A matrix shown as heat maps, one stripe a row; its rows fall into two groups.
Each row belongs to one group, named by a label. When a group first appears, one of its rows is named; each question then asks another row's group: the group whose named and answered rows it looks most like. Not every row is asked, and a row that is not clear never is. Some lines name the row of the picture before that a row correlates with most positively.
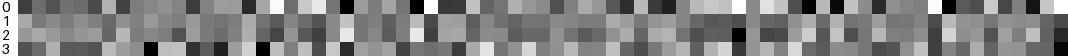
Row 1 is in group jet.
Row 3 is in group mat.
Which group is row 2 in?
jet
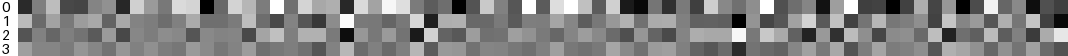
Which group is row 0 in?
mat
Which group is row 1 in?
jet
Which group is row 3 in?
jet
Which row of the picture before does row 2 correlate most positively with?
0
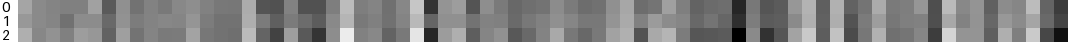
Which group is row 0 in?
jet
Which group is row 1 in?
jet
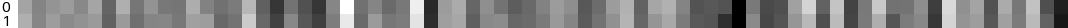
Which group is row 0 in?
jet
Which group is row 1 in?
jet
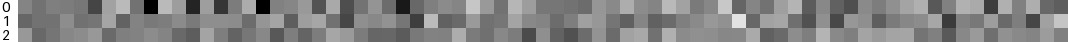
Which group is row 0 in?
mat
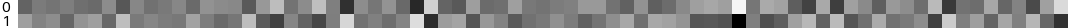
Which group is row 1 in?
jet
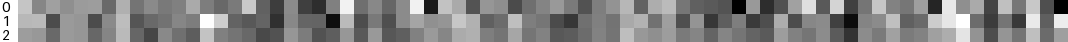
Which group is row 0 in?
jet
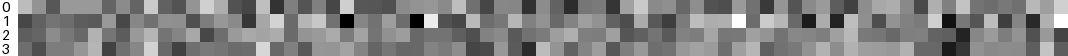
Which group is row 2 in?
mat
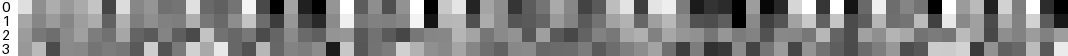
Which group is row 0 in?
jet
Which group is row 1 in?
jet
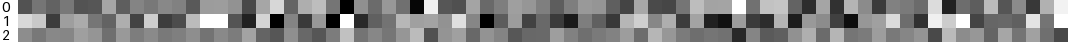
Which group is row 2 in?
jet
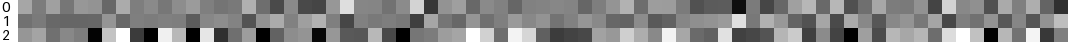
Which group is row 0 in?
jet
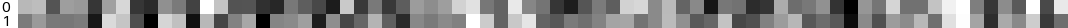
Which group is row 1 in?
mat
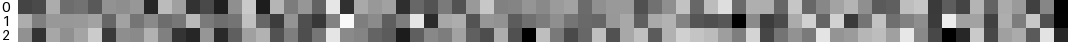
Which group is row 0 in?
mat
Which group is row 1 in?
jet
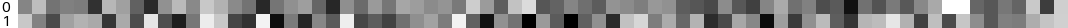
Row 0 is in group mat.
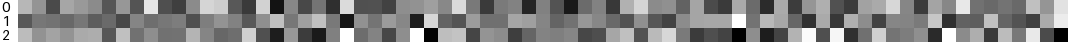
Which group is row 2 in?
jet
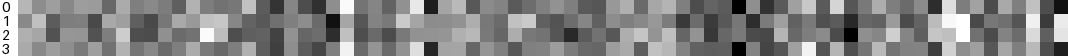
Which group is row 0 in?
jet
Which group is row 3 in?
jet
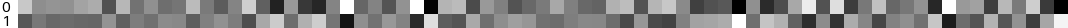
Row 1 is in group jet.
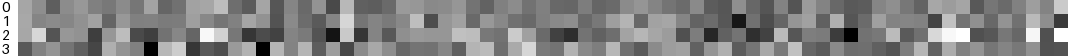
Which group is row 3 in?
mat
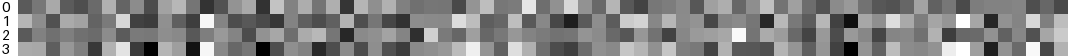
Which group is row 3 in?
mat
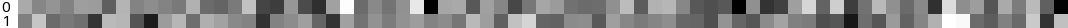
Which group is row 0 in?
jet
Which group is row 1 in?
mat
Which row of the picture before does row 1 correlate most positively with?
3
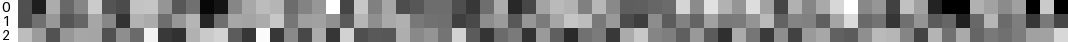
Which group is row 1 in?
mat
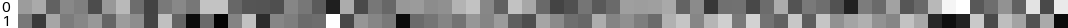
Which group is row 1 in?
mat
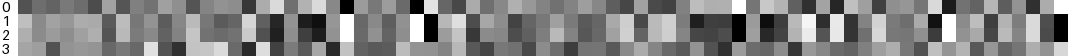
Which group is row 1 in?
jet
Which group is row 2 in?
jet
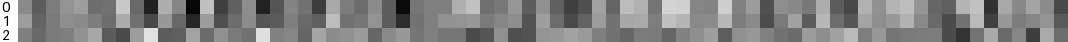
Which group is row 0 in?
mat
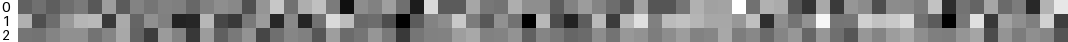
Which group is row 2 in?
mat
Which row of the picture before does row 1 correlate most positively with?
1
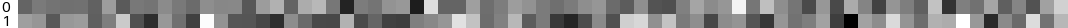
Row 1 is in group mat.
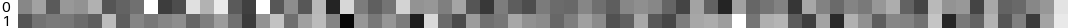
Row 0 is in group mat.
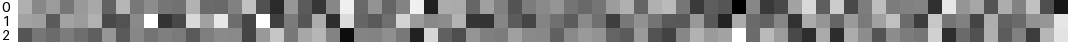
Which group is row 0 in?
jet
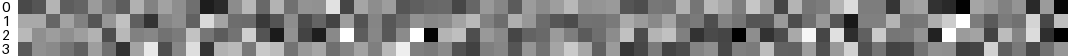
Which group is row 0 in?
mat
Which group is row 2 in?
jet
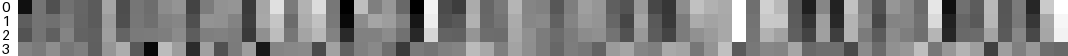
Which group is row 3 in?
mat
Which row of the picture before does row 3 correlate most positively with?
1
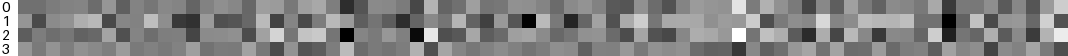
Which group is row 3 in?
jet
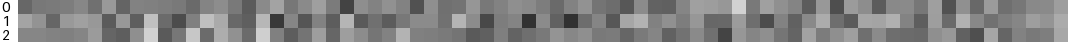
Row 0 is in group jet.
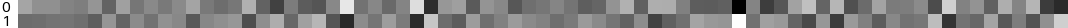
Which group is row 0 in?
jet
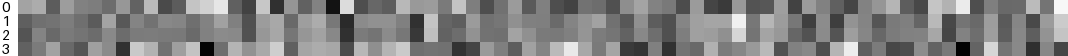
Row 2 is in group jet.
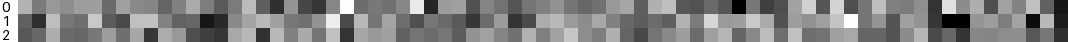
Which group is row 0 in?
jet
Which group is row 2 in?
mat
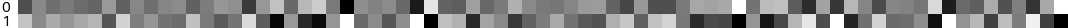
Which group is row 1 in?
jet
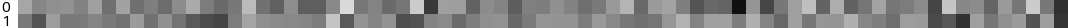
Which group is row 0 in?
jet
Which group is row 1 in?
mat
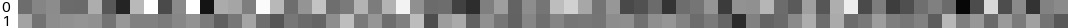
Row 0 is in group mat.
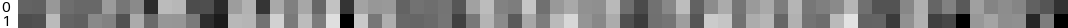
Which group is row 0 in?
mat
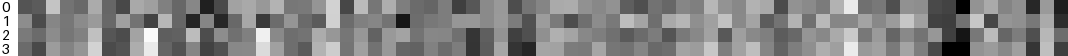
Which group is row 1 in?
mat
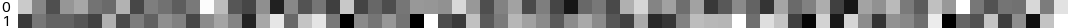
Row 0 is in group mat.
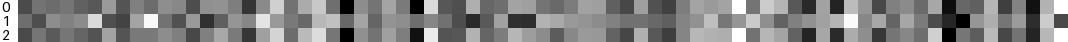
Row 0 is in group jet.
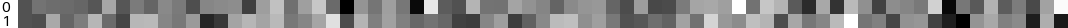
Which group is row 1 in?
mat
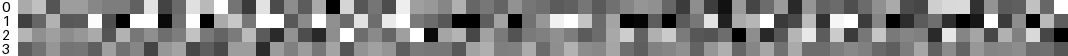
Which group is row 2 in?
jet
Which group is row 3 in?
mat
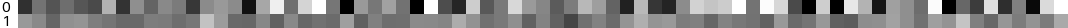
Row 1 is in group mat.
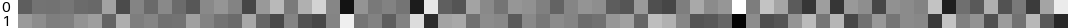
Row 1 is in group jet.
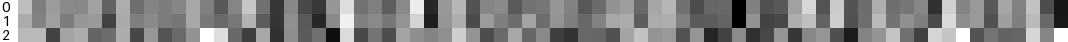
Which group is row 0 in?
jet
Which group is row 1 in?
jet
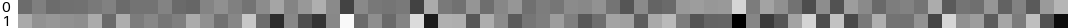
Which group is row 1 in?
jet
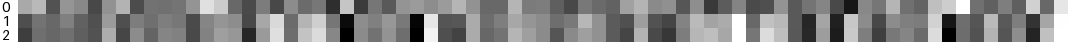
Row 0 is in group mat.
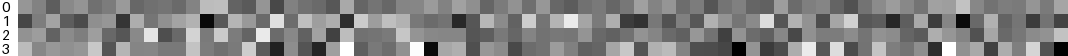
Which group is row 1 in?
mat
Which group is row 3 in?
jet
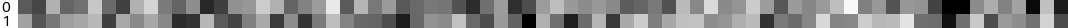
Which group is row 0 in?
mat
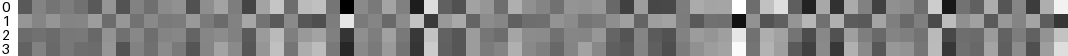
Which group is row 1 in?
jet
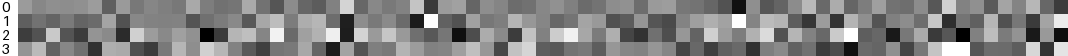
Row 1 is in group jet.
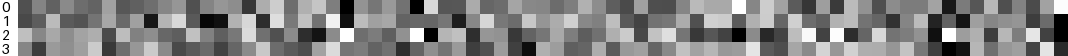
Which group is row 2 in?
jet
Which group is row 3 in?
mat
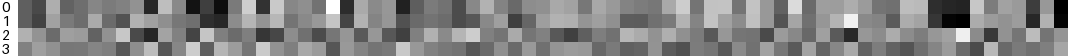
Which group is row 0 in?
mat
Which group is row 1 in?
mat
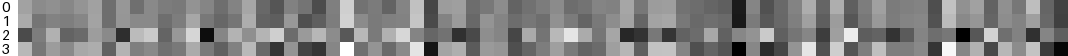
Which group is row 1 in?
jet
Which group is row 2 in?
mat
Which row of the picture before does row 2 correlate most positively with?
3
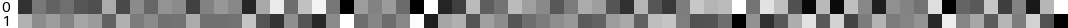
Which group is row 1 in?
jet
